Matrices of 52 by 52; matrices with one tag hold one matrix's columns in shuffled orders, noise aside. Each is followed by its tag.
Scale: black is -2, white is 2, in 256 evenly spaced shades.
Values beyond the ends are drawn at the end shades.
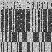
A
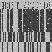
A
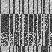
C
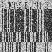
A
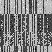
C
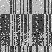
C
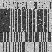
A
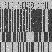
A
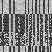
C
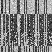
C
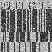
A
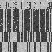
A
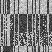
C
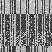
C
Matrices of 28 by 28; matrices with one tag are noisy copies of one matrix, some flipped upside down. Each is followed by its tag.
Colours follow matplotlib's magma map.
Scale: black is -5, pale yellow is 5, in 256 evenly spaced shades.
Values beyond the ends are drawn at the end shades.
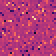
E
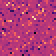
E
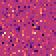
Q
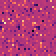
Q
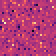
Q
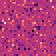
Q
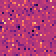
Q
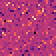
E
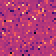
E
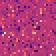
Q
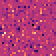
Q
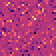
E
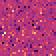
Q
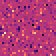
Q
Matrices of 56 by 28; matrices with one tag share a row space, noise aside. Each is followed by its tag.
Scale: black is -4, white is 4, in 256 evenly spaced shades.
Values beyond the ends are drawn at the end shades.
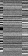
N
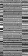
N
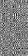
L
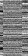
N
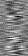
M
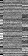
N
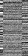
N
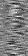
M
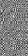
L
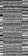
N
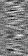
M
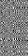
L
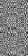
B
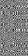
L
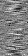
M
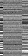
N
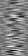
M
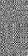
L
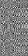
L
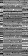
N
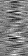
M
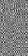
L
